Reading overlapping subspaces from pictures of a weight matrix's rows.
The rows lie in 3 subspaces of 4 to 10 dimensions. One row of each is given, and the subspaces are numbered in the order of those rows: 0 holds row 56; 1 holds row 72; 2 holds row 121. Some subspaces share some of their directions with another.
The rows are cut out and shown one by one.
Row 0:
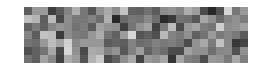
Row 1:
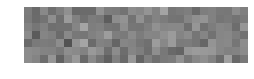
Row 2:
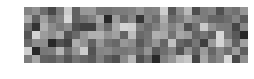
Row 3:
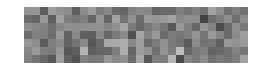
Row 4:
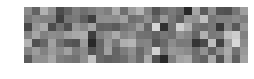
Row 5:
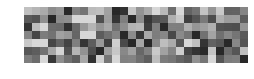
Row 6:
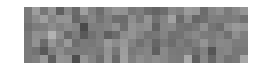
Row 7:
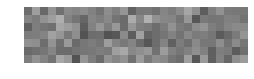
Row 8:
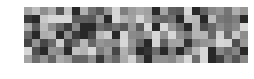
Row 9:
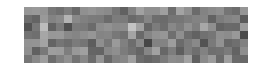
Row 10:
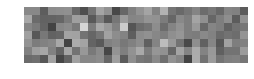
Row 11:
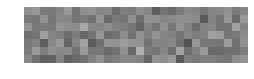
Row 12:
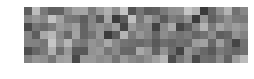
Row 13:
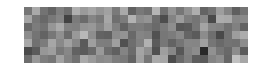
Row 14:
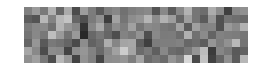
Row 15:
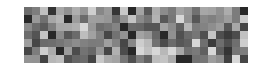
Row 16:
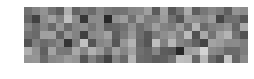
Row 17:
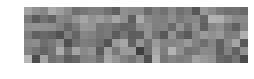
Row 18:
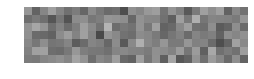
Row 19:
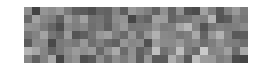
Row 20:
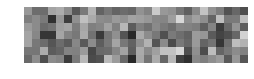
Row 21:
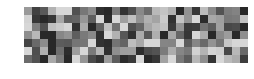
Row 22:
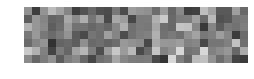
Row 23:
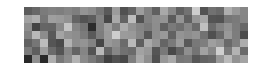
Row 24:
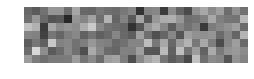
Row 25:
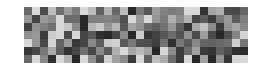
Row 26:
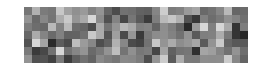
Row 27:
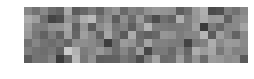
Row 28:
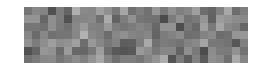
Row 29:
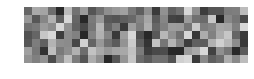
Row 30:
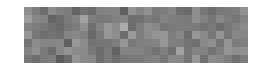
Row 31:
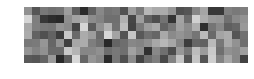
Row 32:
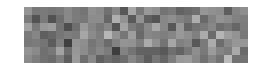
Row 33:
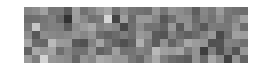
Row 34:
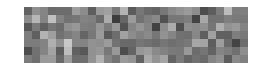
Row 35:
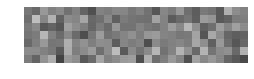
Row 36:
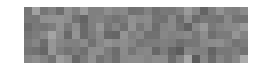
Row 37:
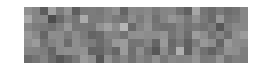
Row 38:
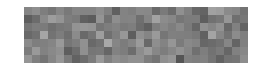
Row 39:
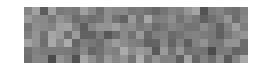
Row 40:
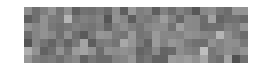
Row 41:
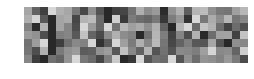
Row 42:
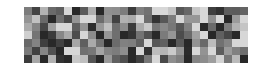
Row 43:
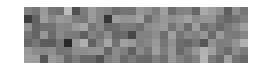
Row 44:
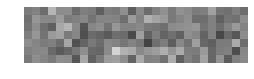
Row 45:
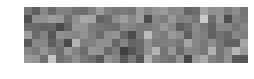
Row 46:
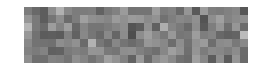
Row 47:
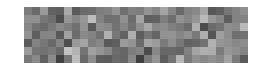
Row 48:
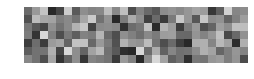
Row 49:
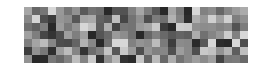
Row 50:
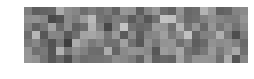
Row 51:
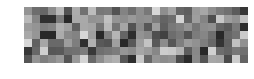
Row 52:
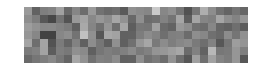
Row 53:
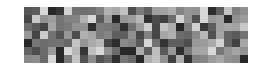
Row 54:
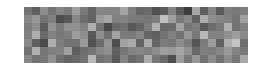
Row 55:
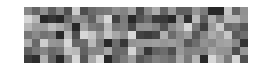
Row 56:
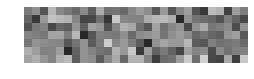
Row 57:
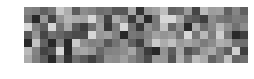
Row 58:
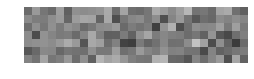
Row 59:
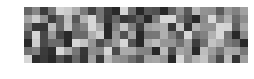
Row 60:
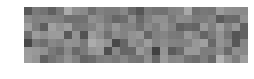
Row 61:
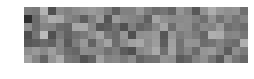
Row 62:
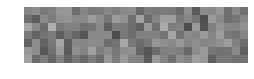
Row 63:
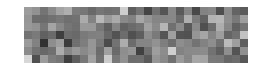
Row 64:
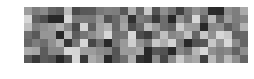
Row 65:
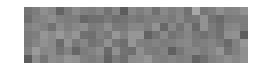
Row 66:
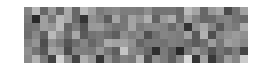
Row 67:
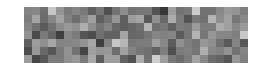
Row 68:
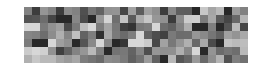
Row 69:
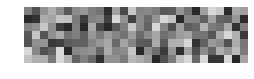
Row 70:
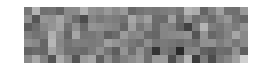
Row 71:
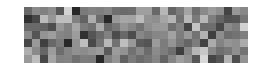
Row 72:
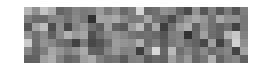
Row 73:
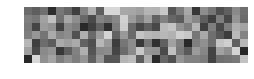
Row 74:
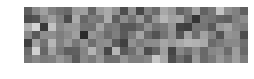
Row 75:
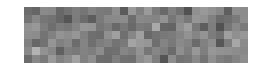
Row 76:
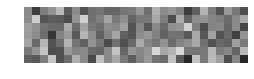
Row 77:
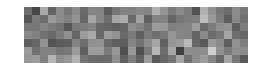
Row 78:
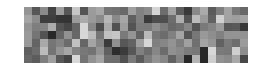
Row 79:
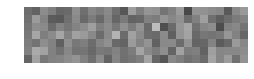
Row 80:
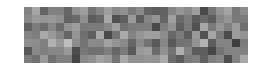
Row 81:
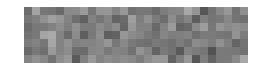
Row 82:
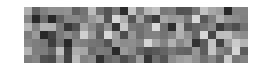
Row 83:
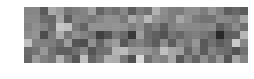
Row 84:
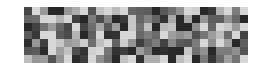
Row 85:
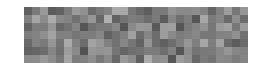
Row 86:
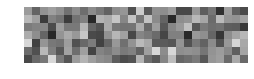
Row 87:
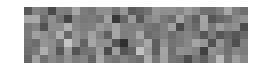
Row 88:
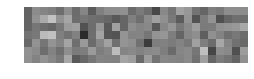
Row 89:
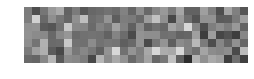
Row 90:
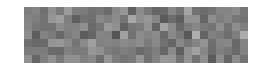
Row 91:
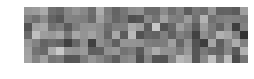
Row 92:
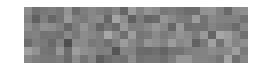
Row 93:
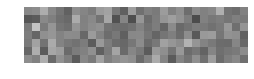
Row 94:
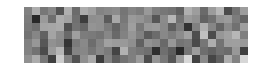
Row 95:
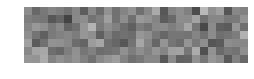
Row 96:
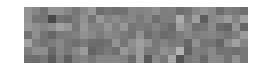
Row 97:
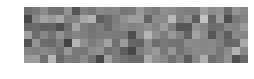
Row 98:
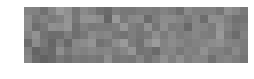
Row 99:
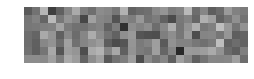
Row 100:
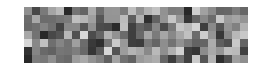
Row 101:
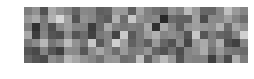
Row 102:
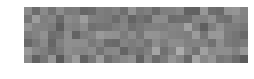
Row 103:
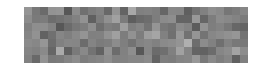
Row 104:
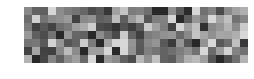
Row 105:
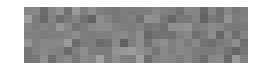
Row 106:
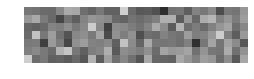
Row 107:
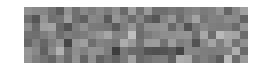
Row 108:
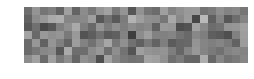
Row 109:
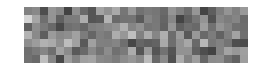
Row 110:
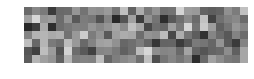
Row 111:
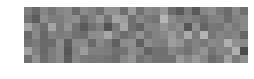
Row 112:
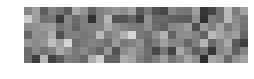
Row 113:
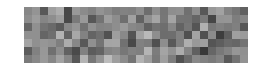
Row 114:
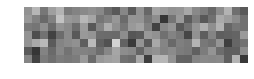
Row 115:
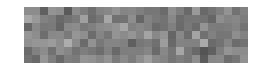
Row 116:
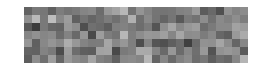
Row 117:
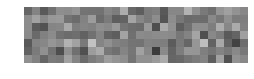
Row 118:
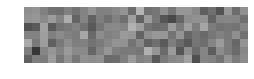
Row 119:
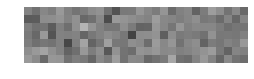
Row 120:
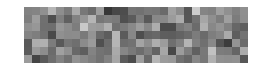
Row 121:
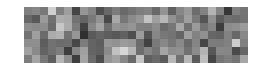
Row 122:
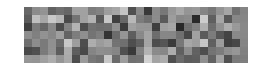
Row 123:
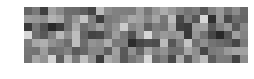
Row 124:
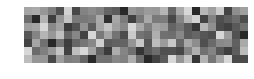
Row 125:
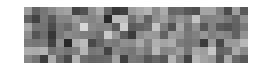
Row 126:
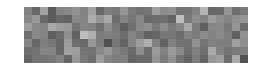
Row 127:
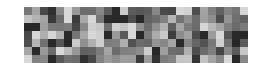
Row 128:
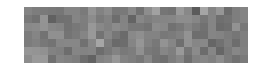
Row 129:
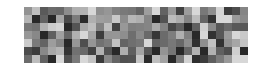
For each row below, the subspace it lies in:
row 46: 1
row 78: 2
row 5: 1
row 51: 2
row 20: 0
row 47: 0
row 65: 1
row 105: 0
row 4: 1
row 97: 0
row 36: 2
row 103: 0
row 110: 1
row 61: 0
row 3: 0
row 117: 1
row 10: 0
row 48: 0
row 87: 1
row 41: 1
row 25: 2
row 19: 2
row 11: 0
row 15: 0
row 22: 2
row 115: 0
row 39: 0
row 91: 1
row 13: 2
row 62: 1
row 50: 1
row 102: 2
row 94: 2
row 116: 1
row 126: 0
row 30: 0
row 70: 2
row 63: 1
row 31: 0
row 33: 1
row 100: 1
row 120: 1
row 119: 0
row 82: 2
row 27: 0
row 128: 1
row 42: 0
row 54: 1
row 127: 1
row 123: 0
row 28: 2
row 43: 0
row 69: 0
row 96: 0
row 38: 0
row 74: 1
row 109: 0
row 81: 2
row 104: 1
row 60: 1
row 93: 1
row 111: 1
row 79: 1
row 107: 2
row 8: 1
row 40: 2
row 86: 1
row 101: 1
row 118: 1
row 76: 2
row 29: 0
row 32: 2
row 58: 1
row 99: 0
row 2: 1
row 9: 1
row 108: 0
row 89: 2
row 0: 0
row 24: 1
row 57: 1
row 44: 2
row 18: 1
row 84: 2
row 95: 1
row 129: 2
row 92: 2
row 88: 2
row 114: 1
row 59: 1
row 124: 1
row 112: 0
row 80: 0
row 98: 1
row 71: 0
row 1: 0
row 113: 0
